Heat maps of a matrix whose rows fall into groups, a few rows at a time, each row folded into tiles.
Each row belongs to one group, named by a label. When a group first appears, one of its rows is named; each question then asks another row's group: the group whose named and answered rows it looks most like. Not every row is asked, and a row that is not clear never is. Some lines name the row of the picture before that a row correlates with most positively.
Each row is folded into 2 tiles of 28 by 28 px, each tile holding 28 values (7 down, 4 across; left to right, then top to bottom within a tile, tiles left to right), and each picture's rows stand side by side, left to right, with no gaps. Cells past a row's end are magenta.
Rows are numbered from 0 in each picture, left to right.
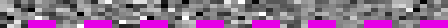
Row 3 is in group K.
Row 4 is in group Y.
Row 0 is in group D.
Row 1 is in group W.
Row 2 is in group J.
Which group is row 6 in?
K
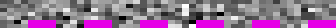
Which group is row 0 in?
W
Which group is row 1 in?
D
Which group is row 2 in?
D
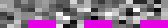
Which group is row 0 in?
D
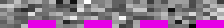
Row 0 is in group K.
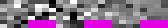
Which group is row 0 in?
J
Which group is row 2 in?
J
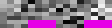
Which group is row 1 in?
W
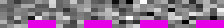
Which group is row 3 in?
W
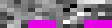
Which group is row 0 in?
D
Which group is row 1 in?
J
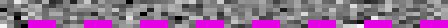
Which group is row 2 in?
K
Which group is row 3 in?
D
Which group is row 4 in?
J
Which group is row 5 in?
W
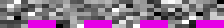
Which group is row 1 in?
K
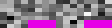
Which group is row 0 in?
D
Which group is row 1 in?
W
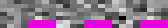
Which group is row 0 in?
D
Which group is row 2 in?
D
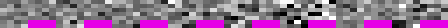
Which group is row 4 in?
D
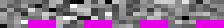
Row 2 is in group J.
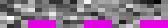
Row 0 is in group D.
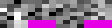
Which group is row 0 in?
K
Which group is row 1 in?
W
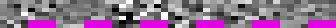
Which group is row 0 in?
J
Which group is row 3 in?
D
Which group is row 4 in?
D
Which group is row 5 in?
K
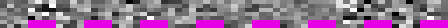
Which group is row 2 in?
D
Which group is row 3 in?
J
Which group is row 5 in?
K
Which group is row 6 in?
Y
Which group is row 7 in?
D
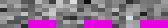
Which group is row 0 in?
W
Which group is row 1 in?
Y
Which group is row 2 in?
K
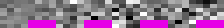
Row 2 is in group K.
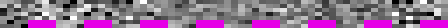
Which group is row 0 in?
W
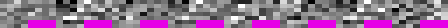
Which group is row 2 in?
K
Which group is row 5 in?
Y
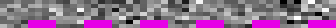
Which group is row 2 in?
W
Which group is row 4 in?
J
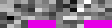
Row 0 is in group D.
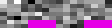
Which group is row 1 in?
J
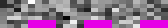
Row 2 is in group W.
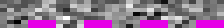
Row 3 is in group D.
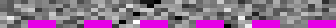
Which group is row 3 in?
D
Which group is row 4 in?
K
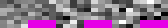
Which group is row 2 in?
J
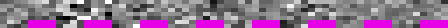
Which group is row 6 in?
D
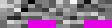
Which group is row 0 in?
Y
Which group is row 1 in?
Y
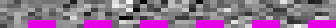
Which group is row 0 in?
K
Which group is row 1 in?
K
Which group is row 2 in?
Y
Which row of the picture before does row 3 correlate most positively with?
0
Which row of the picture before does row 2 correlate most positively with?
0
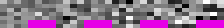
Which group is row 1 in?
D
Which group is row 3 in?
J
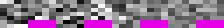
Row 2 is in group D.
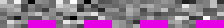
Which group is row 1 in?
Y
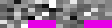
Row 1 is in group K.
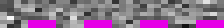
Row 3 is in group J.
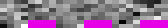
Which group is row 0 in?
K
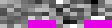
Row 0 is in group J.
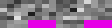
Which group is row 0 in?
K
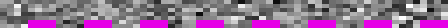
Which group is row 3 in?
K
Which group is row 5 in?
W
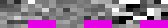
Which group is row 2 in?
D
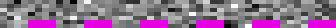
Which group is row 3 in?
W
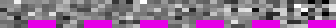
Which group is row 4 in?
J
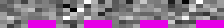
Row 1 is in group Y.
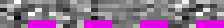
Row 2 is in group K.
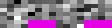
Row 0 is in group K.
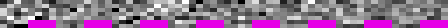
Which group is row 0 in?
J
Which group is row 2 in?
W
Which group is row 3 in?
Y
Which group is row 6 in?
J
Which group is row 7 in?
J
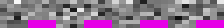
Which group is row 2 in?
Y
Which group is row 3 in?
D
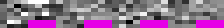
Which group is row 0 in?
J
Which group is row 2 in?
W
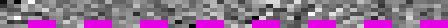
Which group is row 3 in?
W
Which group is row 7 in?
K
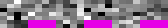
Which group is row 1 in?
J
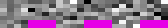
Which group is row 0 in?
J
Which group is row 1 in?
Y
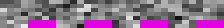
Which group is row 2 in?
K
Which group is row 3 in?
D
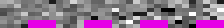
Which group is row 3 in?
W
